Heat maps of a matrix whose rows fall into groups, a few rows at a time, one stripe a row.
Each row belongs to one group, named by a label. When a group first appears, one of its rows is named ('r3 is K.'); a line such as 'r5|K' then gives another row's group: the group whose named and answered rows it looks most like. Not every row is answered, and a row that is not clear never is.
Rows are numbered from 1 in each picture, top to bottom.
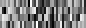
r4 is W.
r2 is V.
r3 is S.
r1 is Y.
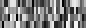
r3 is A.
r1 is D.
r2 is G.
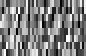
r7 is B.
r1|A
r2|A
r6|Y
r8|W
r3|S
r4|S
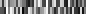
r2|B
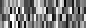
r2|S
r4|S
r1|G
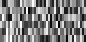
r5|B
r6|Y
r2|G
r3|W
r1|V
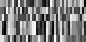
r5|V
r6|G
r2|B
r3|D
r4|V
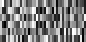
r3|W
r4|V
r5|A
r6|B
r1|W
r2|V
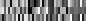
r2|G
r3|S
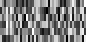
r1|D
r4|B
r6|A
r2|Y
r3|G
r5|Y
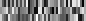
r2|S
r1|A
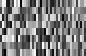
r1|W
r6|Y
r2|W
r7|D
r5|V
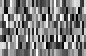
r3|G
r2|D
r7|W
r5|A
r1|D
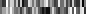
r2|Y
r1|B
